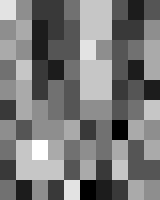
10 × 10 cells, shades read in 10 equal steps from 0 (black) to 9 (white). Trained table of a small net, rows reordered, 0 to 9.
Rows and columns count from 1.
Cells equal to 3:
16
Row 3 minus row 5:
1 -1 -1 -1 0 1 -2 1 1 5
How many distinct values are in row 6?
6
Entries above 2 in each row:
7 6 9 7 7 9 8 10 8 5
